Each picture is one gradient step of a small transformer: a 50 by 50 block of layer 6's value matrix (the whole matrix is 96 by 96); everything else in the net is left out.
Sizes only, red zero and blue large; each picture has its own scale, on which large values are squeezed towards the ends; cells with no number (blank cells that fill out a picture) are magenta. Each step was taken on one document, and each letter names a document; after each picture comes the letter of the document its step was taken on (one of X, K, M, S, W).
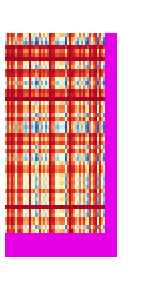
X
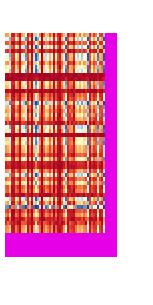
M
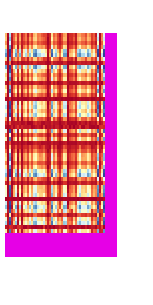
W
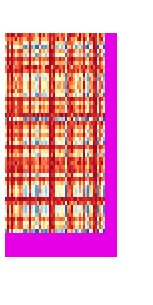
X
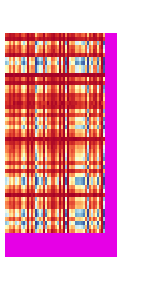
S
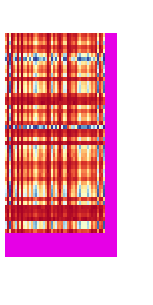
W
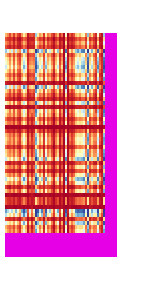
S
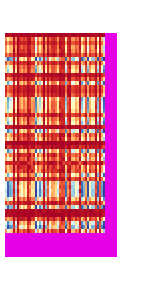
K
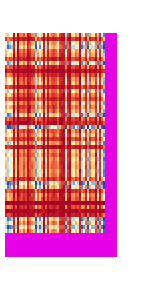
K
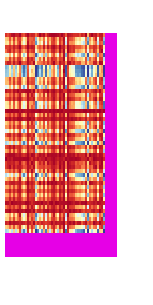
S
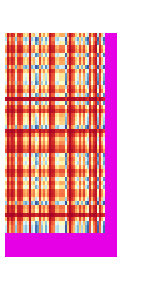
X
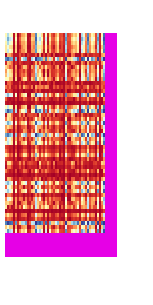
K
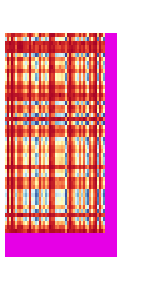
X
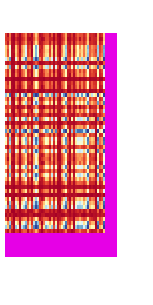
M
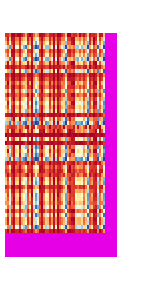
M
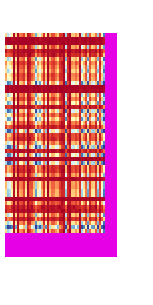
K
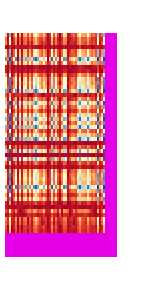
W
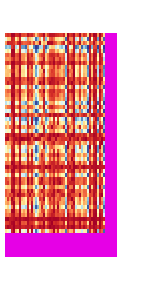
M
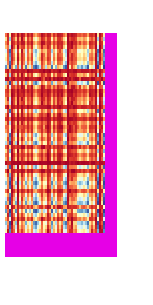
W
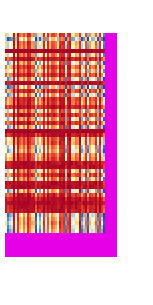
K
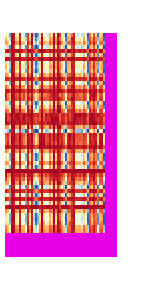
M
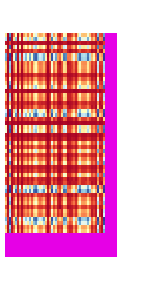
W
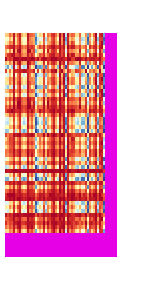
S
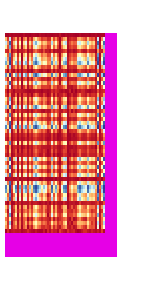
W
